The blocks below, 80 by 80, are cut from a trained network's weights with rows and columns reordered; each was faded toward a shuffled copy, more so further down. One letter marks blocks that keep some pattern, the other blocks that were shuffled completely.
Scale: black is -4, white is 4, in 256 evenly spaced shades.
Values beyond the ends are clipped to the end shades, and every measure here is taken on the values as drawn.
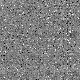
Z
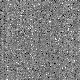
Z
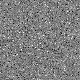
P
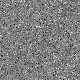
P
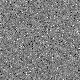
P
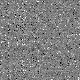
Z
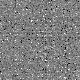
Z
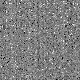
Z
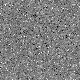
P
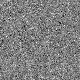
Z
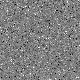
P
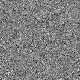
Z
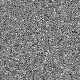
P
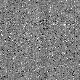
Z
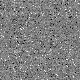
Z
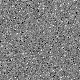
P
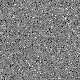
P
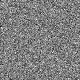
Z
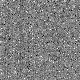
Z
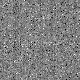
Z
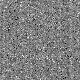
Z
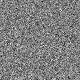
Z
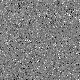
P
